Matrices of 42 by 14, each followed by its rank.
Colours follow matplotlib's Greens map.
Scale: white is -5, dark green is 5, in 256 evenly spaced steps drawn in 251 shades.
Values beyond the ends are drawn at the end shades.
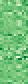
three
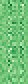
three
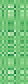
one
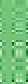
one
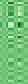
one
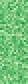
full rank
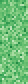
full rank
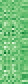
three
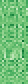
three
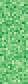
full rank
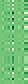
one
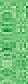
three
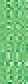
three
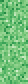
full rank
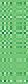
one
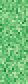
full rank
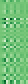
one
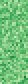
full rank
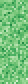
full rank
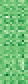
three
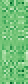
three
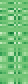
one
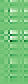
one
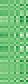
one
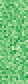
full rank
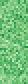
full rank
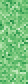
full rank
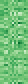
three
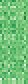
three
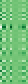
one
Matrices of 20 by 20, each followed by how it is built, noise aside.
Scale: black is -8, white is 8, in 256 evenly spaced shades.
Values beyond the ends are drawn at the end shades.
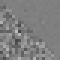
lower triangular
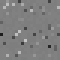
sparse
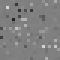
sparse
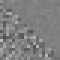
lower triangular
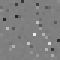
sparse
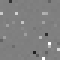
sparse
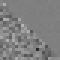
lower triangular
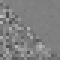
lower triangular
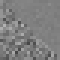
lower triangular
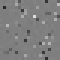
sparse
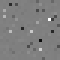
sparse
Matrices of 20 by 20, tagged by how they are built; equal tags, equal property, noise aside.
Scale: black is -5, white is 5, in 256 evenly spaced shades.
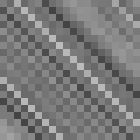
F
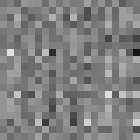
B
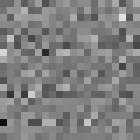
B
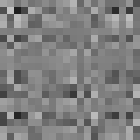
B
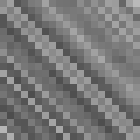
F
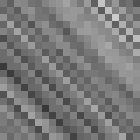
F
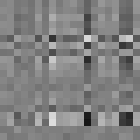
B
